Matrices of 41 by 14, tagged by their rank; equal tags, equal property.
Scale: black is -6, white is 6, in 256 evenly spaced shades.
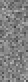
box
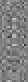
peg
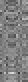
peg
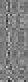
peg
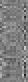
peg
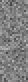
box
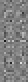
peg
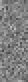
box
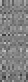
peg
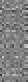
peg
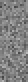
box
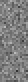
box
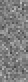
box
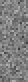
box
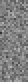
box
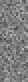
box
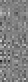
peg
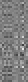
peg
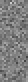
box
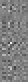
peg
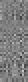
peg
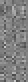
peg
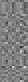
peg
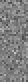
box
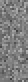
box
